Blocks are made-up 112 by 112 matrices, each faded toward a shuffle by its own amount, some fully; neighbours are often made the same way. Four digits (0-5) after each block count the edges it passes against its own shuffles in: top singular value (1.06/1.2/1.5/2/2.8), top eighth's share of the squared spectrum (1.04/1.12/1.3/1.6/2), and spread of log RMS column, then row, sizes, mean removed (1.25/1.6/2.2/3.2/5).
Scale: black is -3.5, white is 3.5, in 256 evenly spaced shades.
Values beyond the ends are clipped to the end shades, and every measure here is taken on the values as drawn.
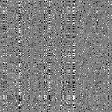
5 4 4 3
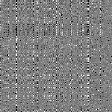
5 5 4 3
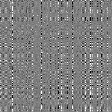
5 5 4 3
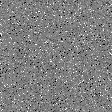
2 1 0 0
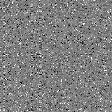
4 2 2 1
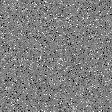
3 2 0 1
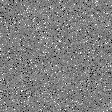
2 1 0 0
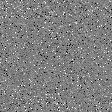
2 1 0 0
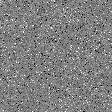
1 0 0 0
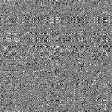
4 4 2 3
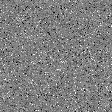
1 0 0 0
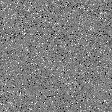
2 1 0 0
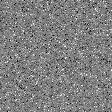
1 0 0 0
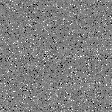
3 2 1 1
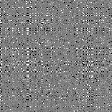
5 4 3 3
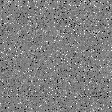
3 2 0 1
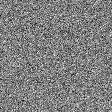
0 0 0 0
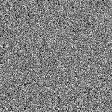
3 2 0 0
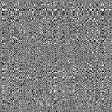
5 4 3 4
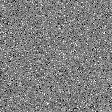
3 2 0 0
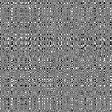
5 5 4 4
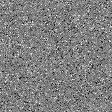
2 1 0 0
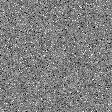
0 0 0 0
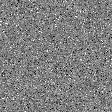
0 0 0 0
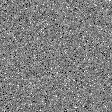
0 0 0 0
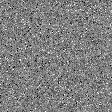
0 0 0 0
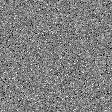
0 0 0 0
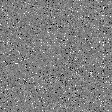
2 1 1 0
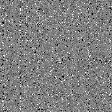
1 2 2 2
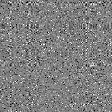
4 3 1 2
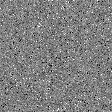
0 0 0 0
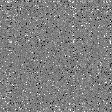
3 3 2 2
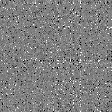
4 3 2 2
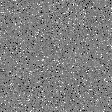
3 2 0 0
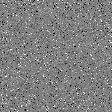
2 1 0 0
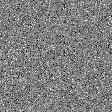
3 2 0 1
